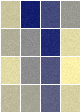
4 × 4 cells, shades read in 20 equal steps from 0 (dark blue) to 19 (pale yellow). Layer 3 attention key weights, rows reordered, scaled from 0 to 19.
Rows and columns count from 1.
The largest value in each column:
17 12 6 19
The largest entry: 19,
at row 3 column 4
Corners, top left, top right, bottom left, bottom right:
15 11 14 16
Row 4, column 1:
14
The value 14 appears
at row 4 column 1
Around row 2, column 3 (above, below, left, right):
4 5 10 17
